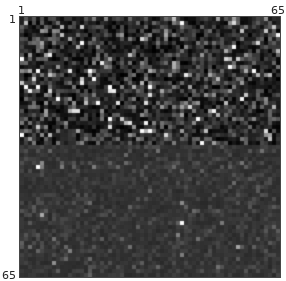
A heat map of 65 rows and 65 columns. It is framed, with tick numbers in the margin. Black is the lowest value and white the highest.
Neither half mirrors the other. No row or column stands out. A horizontal seam about 50% of the way down splits the table, and the bottom part is calmer. There is no overall slope.
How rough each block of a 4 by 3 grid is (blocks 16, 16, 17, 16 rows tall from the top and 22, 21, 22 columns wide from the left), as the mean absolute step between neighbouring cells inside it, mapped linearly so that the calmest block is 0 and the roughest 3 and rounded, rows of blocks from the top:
323 | 332 | 000 | 000
